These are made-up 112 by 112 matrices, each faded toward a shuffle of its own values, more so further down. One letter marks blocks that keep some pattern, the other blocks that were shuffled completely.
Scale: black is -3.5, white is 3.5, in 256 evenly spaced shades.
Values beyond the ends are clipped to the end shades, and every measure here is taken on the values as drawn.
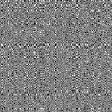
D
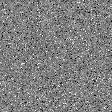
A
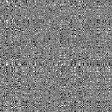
D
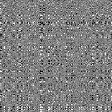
D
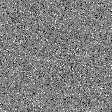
A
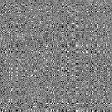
D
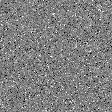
A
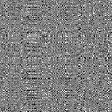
D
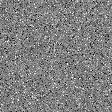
A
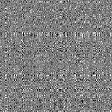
D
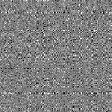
D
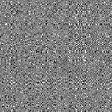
D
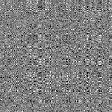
D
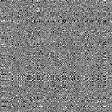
D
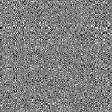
D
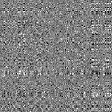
D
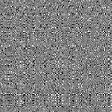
D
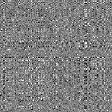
D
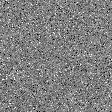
A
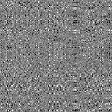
D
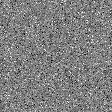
A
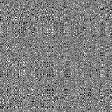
D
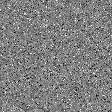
A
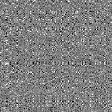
D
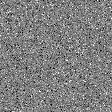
A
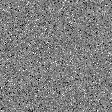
A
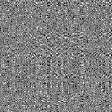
D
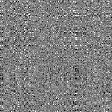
D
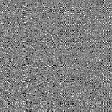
D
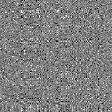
D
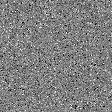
A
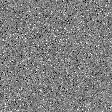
A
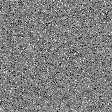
A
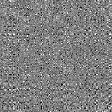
D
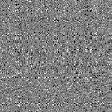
D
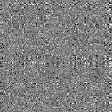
D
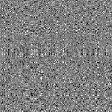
D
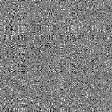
D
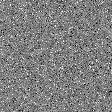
A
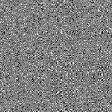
D
